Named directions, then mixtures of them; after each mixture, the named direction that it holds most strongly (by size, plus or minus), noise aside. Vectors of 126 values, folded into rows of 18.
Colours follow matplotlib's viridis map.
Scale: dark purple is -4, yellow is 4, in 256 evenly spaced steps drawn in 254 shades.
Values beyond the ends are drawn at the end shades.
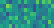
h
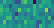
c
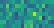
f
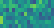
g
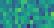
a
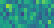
h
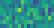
a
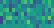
g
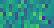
f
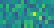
f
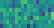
a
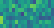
g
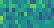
g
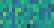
a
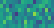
c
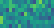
g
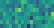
a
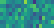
f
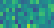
a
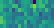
g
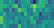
g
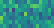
g
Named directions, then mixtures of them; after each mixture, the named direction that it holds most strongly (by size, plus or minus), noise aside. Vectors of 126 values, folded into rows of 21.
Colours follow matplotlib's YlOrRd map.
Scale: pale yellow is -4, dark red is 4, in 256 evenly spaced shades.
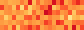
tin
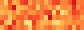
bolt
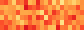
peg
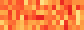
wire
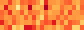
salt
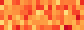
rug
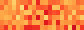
tin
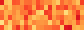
rug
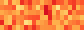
bolt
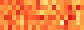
wire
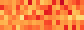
tin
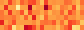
salt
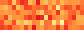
peg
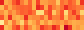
rug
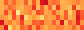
wire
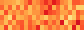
tin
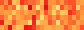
salt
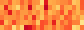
salt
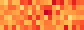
tin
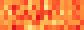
salt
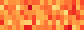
salt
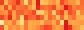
wire
